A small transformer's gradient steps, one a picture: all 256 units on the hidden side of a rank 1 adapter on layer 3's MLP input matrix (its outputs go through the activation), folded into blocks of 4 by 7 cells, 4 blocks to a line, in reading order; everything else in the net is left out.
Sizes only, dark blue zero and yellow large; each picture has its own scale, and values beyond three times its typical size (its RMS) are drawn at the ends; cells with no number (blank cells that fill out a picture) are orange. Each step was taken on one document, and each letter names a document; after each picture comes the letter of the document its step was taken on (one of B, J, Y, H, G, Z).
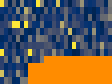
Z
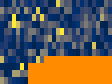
Z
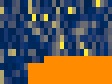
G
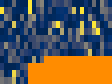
G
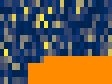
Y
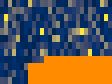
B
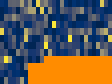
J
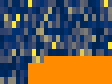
G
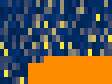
Y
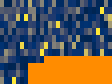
G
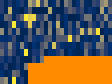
G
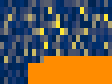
B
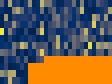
B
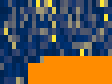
J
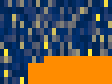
Y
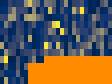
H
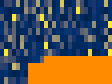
Y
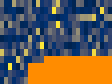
Z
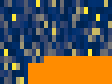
Y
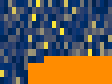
J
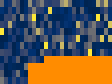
G
